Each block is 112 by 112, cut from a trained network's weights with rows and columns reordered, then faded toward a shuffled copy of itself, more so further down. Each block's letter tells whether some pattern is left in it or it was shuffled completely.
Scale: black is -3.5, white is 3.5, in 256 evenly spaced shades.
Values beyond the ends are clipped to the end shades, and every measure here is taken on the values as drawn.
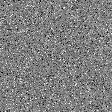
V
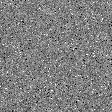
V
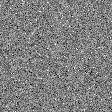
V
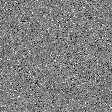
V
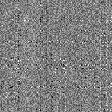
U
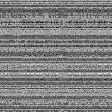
U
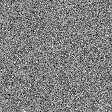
V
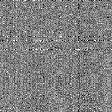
U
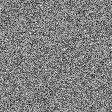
V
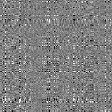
U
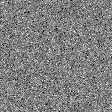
V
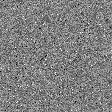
V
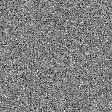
V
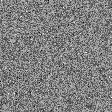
V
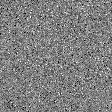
V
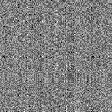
U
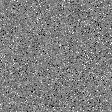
V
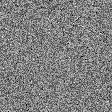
V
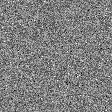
V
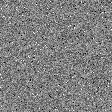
V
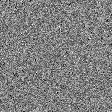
V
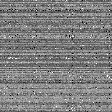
U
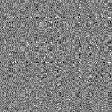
U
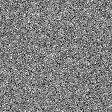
V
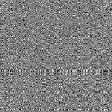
U
